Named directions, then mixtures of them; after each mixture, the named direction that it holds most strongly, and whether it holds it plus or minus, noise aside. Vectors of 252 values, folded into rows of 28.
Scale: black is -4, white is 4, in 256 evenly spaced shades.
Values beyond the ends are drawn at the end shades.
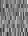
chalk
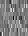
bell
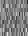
chalk, minus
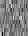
bell, minus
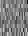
chalk, minus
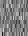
chalk, minus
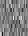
bell, minus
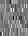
bell, plus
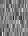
bell, plus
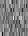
bell, minus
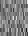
chalk, plus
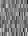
chalk, minus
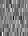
bell, plus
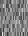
chalk, plus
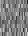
chalk, minus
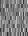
chalk, plus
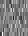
bell, plus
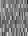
chalk, minus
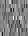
bell, minus
